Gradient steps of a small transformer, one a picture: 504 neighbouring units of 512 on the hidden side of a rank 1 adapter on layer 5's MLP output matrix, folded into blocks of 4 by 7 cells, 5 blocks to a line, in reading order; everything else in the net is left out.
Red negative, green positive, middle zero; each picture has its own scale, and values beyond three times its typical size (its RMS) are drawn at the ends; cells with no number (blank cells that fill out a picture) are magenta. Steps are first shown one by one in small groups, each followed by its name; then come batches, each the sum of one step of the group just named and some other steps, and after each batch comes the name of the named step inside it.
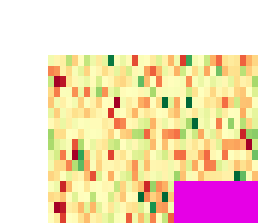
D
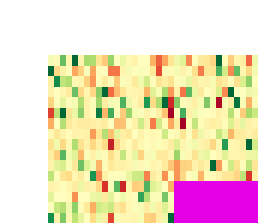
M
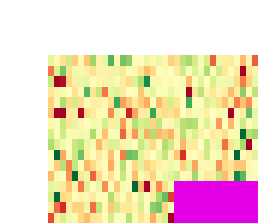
D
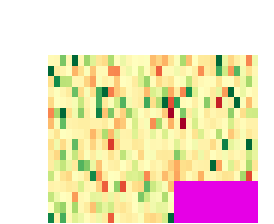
M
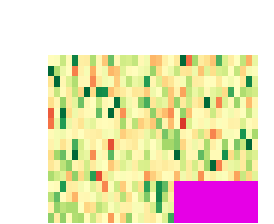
M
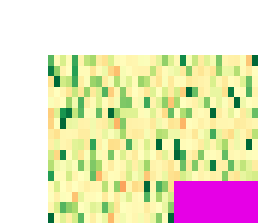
M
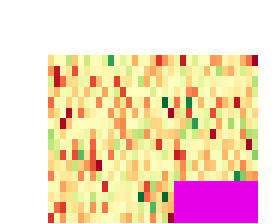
D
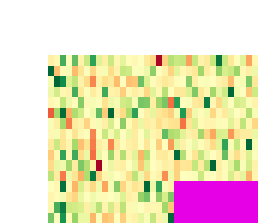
M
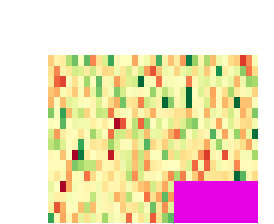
D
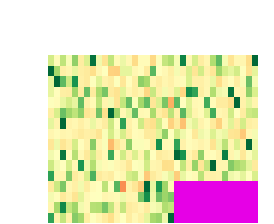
M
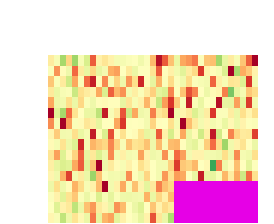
M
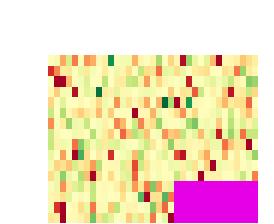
D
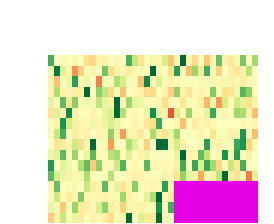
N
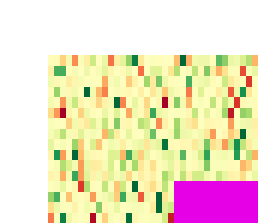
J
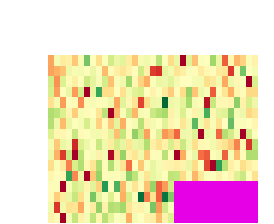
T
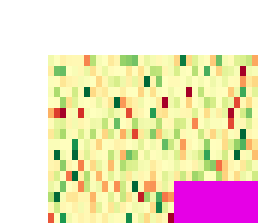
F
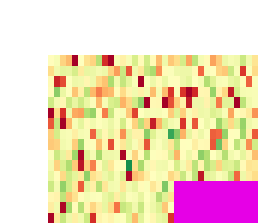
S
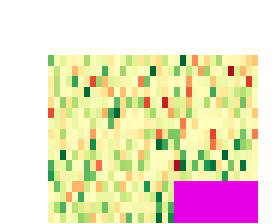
N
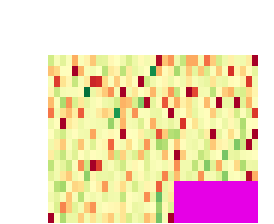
N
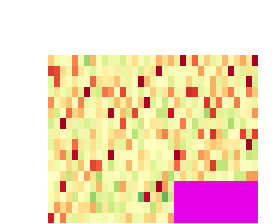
T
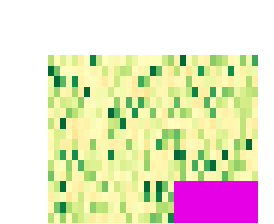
N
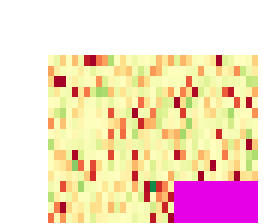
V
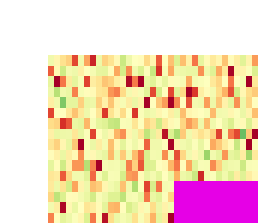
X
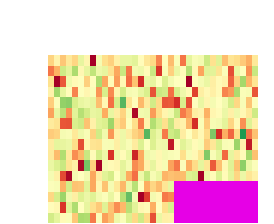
X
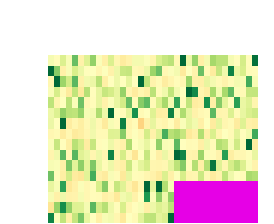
V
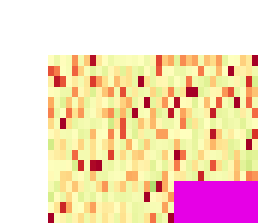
V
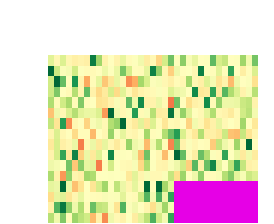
X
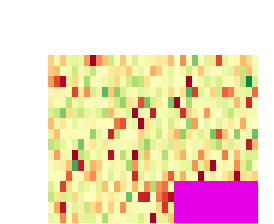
V
